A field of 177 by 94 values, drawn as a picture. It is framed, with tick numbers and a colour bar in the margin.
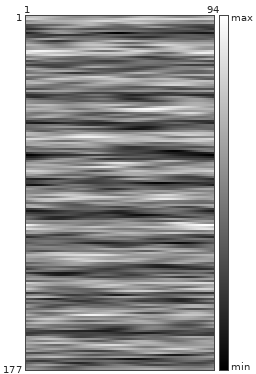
Stripes: horizontal, repeating 12 times. Grain: streaks across. Average level on the scale: 50%. Slope: none.
